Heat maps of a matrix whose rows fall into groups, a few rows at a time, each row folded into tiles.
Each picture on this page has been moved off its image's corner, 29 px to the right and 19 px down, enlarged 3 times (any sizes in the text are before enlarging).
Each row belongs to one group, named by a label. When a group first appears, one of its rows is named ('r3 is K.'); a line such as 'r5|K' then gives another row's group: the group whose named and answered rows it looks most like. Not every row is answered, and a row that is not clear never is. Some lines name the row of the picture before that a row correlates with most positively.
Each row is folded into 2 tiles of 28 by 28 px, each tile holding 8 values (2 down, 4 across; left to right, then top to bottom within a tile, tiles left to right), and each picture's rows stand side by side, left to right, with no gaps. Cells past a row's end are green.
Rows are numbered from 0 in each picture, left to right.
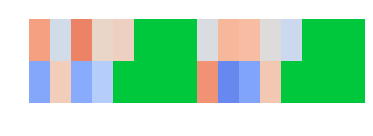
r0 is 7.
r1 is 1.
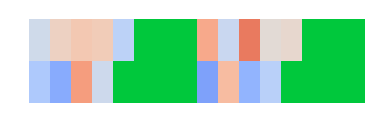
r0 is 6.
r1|7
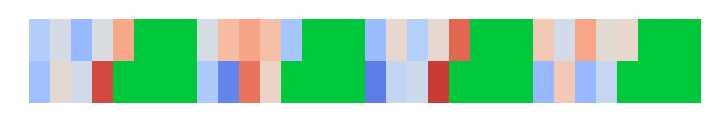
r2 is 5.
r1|6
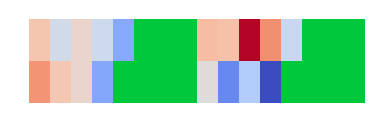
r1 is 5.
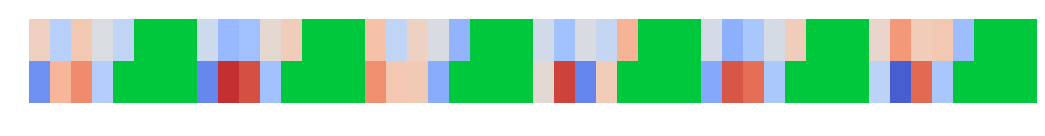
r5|6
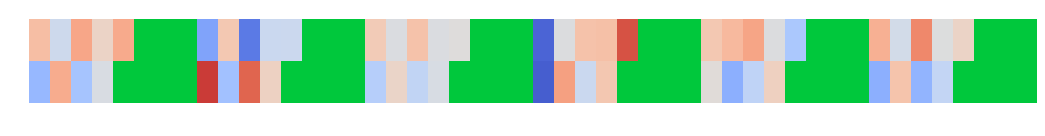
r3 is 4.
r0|7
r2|7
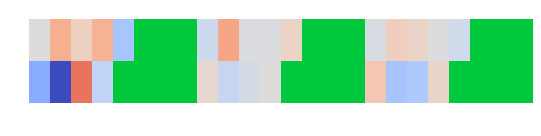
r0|6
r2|1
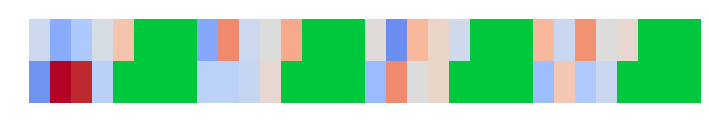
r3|7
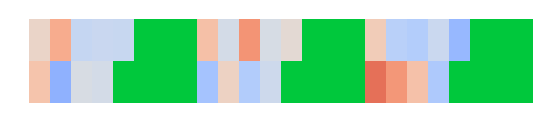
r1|7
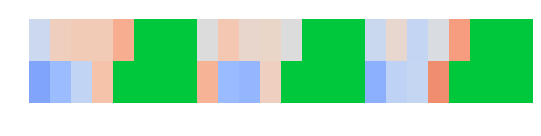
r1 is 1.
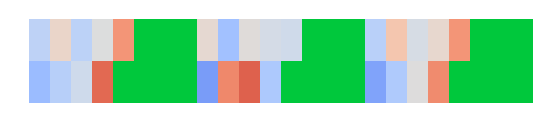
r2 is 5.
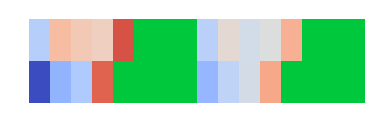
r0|5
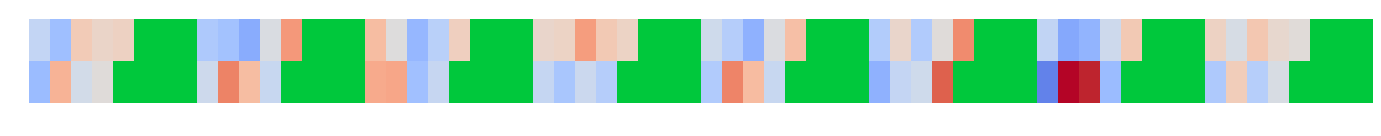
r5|5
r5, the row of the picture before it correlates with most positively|1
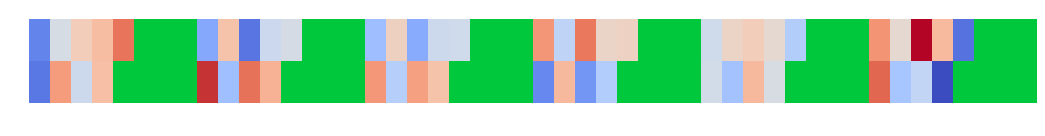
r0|4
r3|7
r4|6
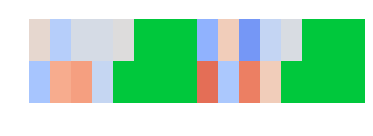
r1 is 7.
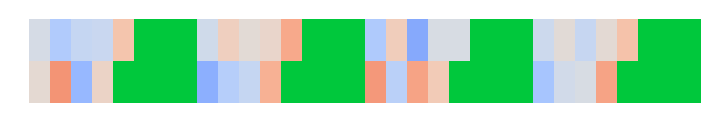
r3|5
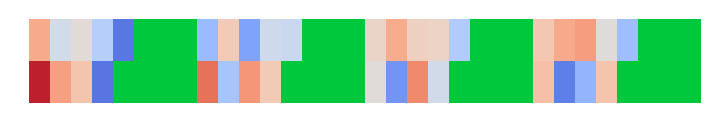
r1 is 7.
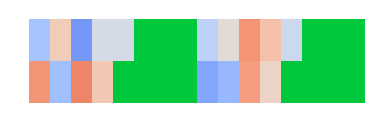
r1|6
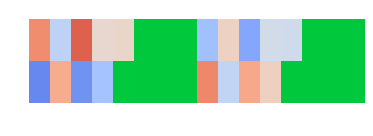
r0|7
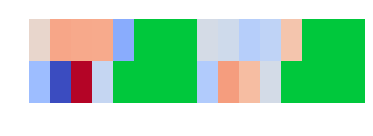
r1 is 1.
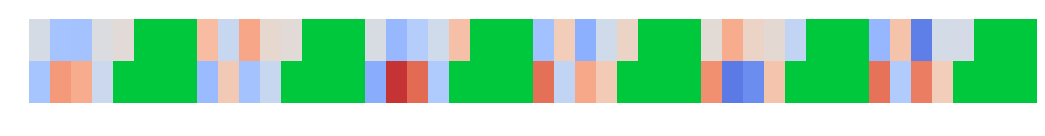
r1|7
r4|1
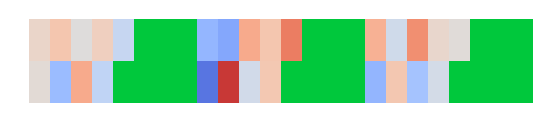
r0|6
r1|4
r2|7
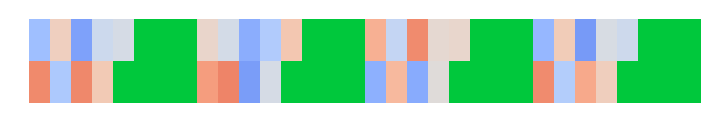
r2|7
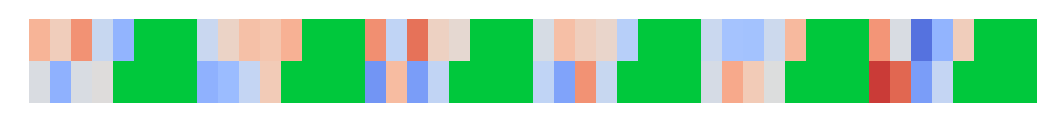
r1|5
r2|7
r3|6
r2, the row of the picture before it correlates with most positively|2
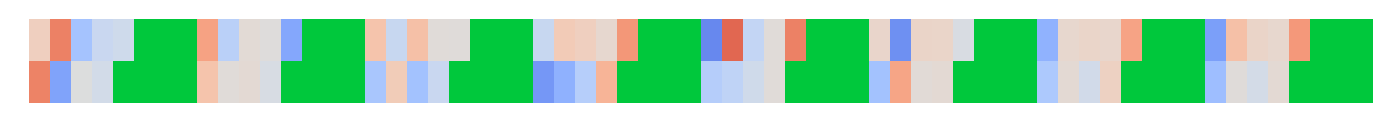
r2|7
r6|4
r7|4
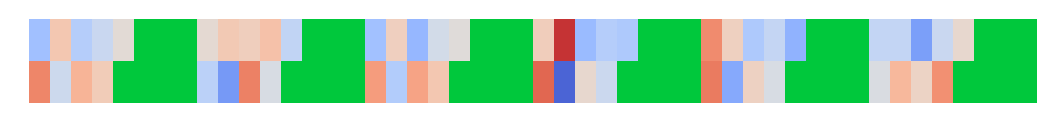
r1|6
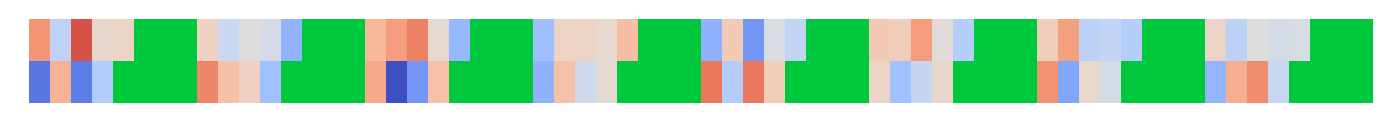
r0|7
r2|1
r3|4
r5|1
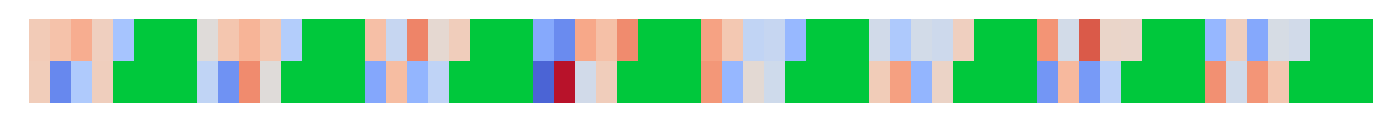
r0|1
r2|7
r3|4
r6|7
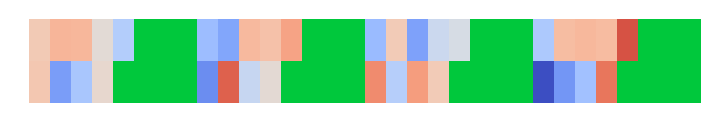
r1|4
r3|5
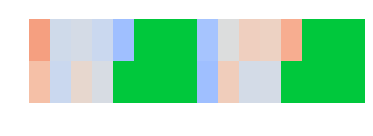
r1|4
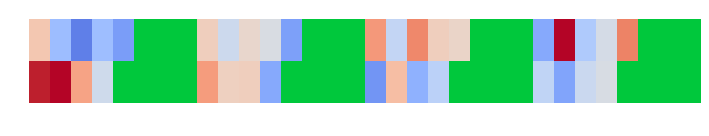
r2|7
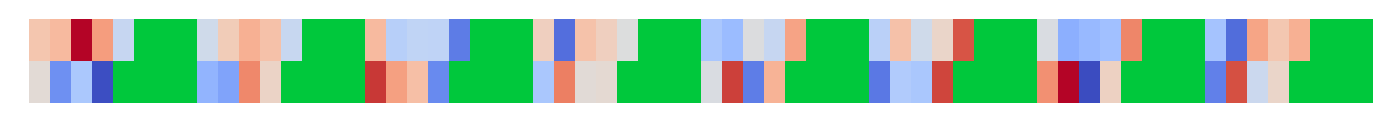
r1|6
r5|5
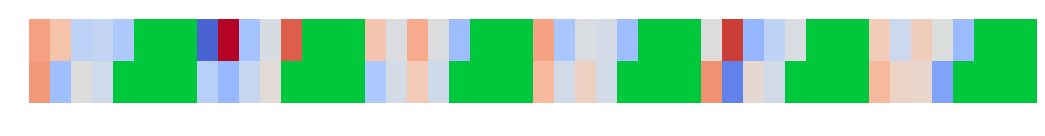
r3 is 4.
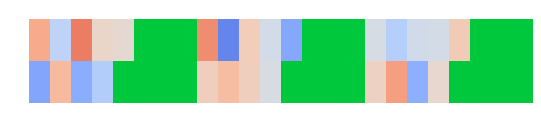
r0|7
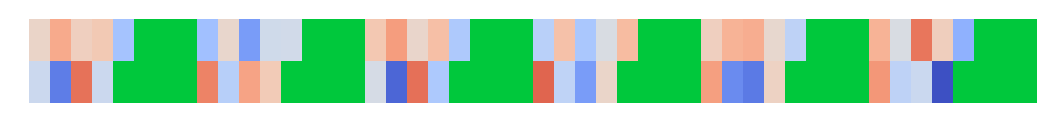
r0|6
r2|6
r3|1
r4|1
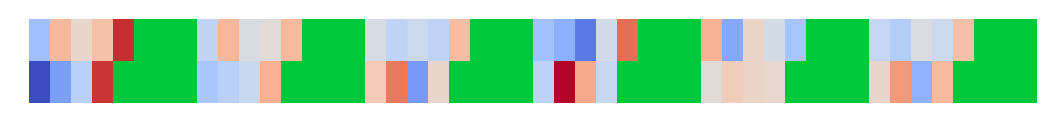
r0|5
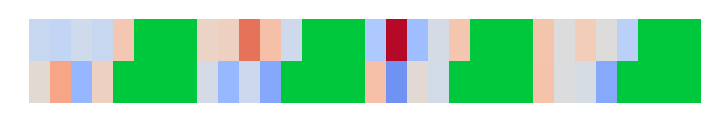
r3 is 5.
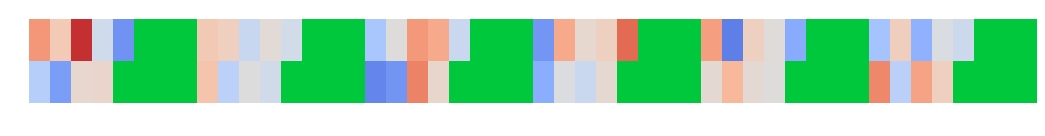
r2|6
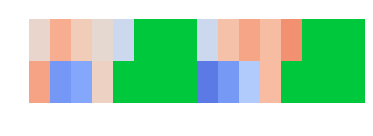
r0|1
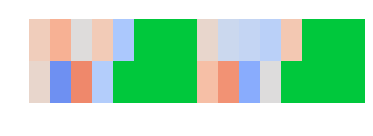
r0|6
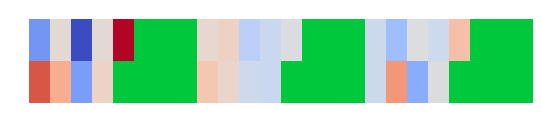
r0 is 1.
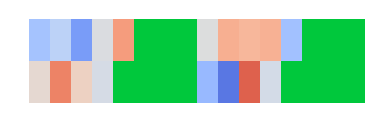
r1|6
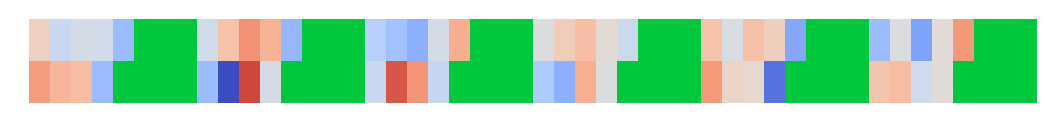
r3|6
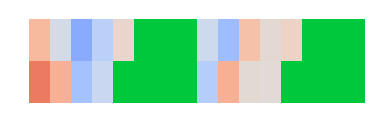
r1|4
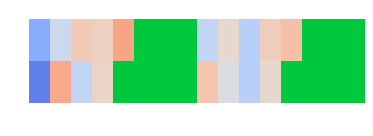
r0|4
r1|1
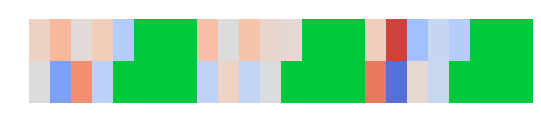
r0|6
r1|7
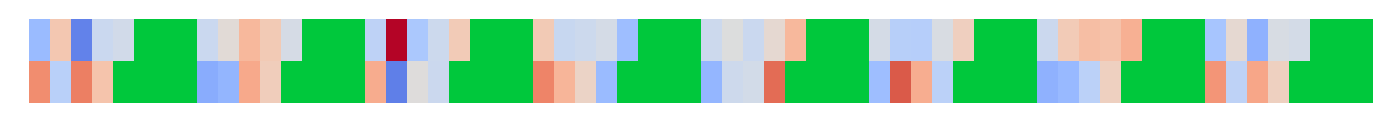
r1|6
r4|5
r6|5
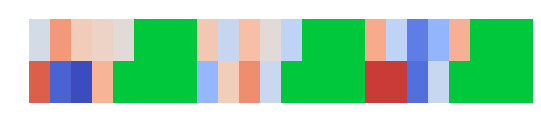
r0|1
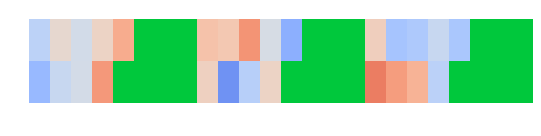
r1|1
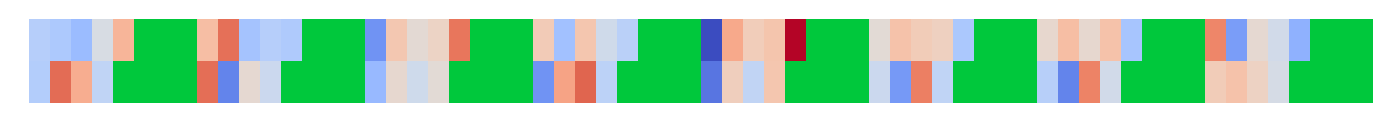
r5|6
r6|6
